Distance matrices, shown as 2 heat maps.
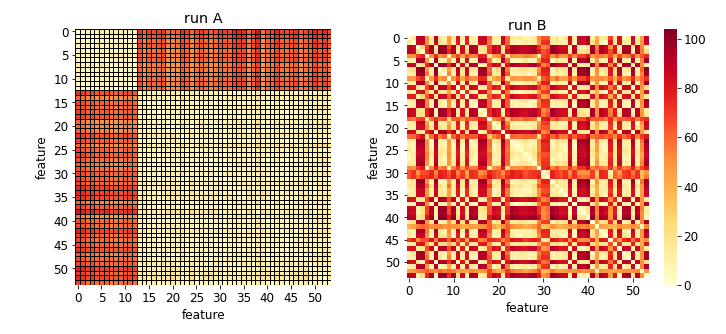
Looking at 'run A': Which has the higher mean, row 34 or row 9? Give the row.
9
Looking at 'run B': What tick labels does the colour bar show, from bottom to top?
0, 20, 40, 60, 80, 100
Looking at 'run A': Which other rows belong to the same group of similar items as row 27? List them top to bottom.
13, 14, 15, 16, 17, 18, 19, 20, 21, 22, 23, 24, 25, 26, 28, 29, 30, 31, 32, 33, 34, 35, 36, 37, 38, 39, 40, 41, 42, 43, 44, 45, 46, 47, 48, 49, 50, 51, 52, 53
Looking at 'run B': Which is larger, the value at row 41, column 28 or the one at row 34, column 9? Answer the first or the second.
the second
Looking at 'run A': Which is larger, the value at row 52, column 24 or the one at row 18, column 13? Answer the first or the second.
the first
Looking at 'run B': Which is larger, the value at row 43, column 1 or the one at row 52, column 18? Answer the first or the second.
the second
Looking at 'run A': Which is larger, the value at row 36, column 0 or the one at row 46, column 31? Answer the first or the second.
the first
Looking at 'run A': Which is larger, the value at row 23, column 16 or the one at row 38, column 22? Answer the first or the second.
the second
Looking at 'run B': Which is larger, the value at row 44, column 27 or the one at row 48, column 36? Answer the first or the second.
the second
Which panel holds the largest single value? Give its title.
run B
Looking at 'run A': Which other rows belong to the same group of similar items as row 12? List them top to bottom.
0, 1, 2, 3, 4, 5, 6, 7, 8, 9, 10, 11
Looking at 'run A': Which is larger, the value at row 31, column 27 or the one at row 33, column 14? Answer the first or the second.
the second
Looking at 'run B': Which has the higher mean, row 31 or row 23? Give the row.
31
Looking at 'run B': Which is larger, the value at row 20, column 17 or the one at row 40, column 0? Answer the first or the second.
the second
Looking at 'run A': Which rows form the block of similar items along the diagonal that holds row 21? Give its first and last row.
13 to 53
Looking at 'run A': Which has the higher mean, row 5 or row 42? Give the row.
5
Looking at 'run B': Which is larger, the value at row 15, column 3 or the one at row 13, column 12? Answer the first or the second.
the first
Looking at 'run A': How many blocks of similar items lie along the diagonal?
2
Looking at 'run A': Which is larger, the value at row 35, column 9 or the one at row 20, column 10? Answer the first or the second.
the first
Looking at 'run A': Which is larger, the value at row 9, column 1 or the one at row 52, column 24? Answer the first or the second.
the second
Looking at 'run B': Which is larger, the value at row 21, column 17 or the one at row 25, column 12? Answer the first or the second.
the first
